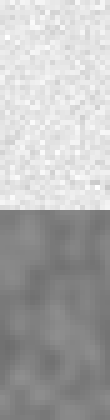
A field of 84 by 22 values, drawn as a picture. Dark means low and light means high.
The table splits into 2 rows of 1 panel. Panel 1,1: very high, fine-grained, faint in contrast. Panel 2,1: middling, blotchy, faint in contrast.
